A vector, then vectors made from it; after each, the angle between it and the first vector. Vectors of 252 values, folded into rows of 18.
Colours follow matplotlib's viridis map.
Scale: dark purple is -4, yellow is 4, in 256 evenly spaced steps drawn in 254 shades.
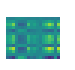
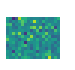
orthogonal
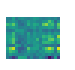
nearly parallel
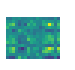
nearly parallel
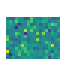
orthogonal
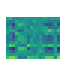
nearly opposite
